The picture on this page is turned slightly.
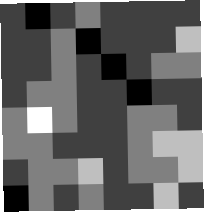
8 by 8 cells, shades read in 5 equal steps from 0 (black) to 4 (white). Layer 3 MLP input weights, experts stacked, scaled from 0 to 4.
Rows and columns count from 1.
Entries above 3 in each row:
0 0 0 0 1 0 0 0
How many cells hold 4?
1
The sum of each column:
9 14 13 11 7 10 15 15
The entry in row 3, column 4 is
1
